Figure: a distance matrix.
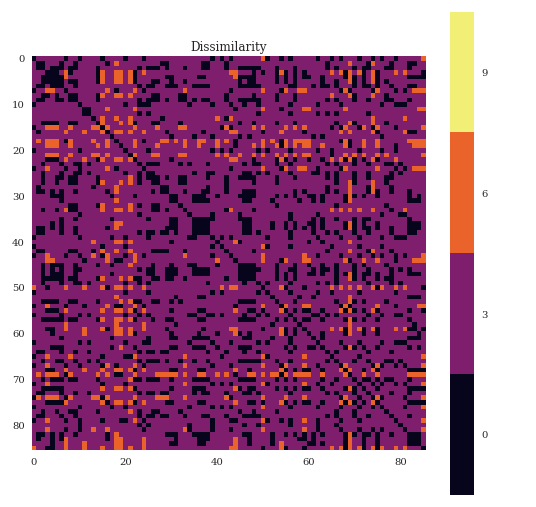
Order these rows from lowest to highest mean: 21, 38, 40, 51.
38, 51, 40, 21
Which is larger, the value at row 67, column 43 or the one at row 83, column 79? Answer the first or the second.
the second
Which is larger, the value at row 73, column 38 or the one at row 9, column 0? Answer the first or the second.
the second
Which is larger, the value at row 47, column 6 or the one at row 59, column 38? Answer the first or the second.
the second
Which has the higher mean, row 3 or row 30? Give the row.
3
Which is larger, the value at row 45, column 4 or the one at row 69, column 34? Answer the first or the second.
the second
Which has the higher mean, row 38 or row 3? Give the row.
3
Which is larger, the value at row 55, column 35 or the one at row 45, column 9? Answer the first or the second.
the first
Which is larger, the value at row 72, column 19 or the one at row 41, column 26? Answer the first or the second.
the first
